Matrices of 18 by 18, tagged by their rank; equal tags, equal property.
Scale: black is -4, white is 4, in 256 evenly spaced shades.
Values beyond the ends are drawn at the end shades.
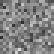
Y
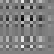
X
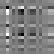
X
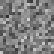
Y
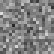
Y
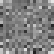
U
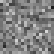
Y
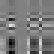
X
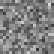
Y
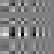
X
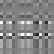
X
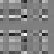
X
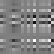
X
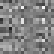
U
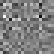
U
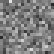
Y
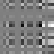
X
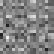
U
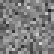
Y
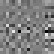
U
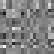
U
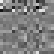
U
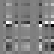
X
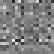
U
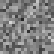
Y
